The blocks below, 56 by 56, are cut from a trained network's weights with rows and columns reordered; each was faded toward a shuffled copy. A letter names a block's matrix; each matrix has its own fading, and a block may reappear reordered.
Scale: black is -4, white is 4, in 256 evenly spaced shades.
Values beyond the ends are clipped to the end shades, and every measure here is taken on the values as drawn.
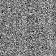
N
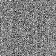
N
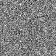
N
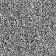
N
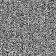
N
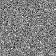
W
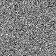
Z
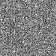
N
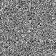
N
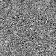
Z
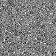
Z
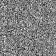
N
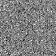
Z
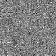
W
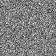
N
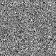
W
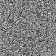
N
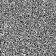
N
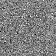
Z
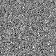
Z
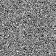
W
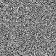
W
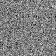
N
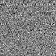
W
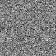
W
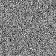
N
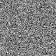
W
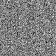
N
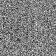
N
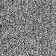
Z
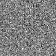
Z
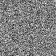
N
